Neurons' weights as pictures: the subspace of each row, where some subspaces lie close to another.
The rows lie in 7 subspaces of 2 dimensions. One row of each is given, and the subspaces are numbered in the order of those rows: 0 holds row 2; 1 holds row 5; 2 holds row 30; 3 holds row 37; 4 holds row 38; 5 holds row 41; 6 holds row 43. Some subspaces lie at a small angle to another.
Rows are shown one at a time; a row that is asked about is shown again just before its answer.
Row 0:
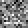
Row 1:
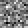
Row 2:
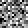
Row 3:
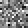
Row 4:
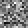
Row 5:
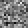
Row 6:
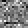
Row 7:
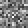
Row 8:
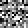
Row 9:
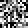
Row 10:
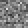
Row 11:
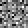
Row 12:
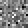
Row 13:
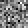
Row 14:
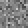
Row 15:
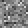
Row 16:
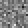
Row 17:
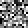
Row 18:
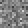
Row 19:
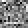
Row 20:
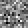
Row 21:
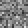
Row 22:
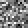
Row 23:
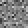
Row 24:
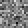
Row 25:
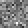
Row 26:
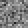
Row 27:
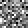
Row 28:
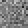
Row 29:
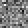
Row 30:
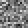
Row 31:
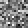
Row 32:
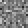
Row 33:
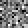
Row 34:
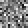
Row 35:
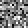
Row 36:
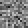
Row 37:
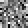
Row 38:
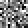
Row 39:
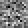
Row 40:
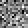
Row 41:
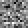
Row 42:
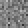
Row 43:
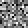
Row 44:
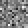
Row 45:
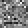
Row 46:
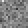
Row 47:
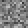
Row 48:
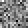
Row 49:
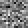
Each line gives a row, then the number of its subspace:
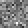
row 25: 6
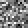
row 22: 2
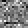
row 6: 0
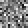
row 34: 3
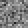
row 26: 2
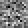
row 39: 5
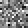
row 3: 0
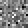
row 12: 4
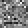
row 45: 1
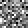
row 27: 0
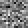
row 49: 5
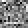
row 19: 0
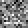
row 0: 6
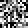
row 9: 3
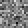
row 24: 6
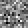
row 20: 6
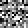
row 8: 1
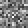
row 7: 1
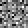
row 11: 1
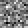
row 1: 6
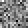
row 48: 3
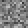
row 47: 5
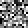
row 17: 6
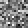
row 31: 2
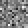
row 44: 4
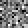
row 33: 4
